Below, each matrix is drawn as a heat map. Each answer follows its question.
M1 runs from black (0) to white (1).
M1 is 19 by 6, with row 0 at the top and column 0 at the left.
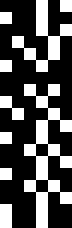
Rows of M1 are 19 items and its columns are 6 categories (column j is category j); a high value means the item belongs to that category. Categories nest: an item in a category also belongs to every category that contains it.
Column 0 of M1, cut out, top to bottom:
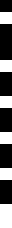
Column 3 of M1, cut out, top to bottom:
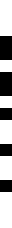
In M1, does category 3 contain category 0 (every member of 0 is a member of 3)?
yes
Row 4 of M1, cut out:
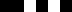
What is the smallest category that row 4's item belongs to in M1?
2
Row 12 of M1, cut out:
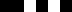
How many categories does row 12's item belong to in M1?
2
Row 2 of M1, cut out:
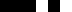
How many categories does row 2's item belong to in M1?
2
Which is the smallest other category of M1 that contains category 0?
3
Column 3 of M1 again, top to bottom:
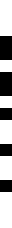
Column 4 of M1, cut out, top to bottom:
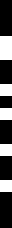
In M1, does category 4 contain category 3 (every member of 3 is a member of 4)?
no
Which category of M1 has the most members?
3
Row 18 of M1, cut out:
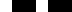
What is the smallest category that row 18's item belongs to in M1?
0
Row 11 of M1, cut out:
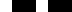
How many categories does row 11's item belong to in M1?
2
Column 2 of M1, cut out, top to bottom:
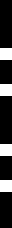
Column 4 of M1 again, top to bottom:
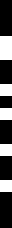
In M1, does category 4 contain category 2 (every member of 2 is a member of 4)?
yes
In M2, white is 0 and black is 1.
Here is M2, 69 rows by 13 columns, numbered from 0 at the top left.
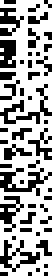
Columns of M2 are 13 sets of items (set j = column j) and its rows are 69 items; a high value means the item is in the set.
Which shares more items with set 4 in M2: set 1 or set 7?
set 1
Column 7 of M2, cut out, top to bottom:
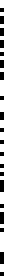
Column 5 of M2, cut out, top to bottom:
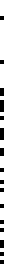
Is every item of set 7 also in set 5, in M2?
no
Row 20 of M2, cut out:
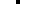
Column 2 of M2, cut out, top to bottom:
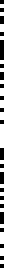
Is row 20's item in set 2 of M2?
no
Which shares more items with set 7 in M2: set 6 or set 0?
set 0
